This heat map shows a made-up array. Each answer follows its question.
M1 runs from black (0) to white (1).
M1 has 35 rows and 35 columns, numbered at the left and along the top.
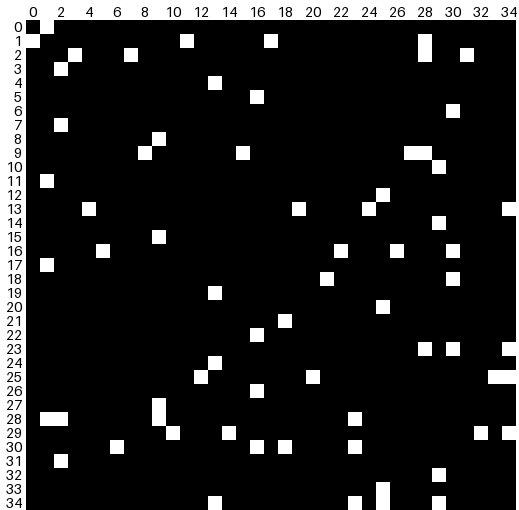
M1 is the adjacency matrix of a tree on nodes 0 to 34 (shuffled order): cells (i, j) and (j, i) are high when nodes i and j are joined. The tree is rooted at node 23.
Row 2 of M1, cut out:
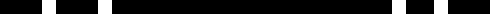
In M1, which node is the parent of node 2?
28
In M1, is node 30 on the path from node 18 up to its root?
yes
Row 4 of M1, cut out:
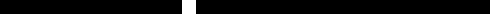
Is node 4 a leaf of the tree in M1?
yes
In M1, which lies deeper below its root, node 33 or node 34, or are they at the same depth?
node 33
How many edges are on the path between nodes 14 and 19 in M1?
4
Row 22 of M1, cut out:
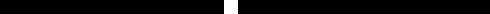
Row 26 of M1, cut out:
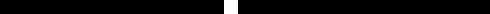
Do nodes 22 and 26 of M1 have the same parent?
yes
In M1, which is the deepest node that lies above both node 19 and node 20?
34
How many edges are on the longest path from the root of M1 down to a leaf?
3
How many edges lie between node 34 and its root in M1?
1
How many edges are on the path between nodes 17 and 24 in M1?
6
